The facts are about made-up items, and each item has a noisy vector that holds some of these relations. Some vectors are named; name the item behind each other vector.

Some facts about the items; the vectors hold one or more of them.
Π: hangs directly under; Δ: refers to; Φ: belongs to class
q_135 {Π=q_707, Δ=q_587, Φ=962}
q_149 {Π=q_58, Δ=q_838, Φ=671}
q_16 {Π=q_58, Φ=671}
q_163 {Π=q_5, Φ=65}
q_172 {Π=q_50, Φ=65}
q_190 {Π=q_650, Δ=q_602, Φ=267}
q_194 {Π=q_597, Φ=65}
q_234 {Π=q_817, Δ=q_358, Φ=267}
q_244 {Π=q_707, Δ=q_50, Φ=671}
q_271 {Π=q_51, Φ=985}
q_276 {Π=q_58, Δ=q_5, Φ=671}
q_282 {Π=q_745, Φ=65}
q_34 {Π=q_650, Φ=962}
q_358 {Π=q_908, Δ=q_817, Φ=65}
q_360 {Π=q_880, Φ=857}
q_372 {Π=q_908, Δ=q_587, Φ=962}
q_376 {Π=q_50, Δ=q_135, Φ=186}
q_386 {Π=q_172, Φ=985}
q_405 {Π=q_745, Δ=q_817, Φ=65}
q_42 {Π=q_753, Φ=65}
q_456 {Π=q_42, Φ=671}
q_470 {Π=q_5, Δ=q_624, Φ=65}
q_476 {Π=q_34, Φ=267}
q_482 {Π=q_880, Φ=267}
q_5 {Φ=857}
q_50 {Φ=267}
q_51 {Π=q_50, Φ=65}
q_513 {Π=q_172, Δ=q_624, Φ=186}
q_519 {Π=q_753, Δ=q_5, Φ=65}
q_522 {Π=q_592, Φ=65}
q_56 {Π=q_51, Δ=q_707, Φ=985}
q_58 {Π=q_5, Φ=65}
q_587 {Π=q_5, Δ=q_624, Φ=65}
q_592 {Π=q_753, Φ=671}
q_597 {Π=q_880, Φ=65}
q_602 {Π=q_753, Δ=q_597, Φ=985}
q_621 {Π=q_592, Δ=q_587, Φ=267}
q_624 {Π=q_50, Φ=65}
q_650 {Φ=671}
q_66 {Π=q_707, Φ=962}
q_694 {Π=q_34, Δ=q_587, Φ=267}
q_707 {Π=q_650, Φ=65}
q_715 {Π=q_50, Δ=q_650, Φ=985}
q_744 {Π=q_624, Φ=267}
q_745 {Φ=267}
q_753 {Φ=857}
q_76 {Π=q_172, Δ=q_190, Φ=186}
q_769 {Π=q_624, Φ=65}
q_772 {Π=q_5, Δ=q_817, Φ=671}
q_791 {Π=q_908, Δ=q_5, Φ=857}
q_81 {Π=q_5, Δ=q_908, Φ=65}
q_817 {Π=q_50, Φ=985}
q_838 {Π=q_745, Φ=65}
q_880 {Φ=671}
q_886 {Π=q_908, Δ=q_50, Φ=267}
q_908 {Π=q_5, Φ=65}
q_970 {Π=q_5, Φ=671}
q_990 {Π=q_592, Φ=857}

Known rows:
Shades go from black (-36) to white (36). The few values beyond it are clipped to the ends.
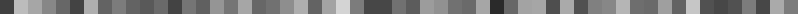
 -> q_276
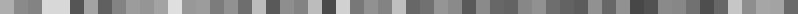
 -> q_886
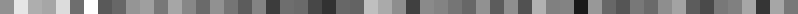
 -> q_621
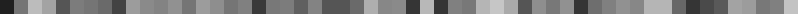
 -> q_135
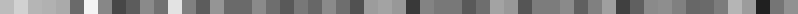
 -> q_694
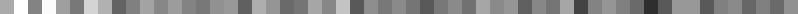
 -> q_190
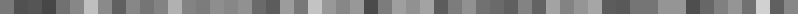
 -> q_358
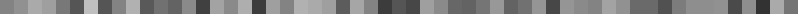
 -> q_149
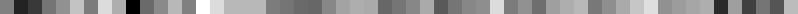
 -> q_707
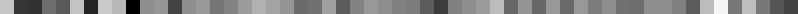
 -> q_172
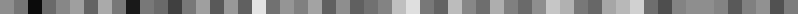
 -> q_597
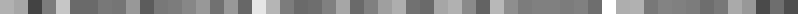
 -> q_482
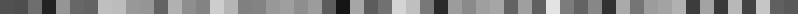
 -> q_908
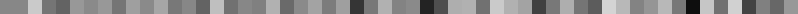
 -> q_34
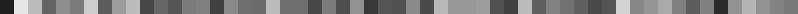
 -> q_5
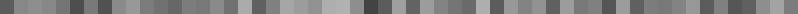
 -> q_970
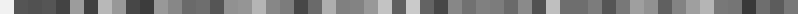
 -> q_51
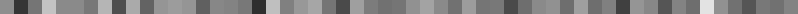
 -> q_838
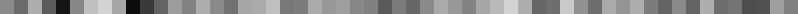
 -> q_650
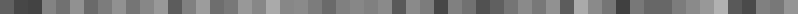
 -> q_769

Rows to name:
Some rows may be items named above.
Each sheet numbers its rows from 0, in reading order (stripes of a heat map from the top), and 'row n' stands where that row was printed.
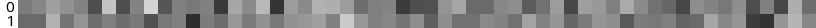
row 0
q_149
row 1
q_456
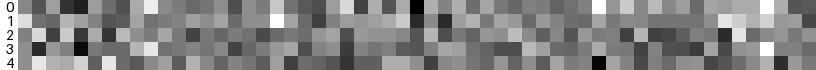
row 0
q_817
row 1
q_50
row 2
q_76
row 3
q_715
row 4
q_621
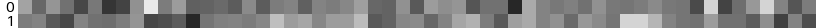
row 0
q_271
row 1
q_880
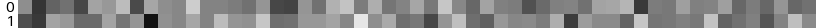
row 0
q_405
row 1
q_244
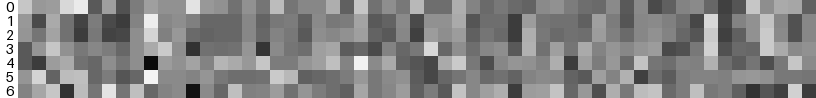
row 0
q_886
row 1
q_271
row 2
q_271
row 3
q_602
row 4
q_244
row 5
q_744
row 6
q_592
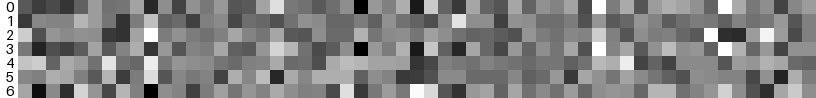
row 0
q_624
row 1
q_360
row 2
q_56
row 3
q_624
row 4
q_234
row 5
q_149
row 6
q_42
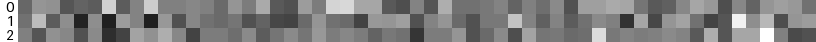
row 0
q_772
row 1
q_513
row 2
q_386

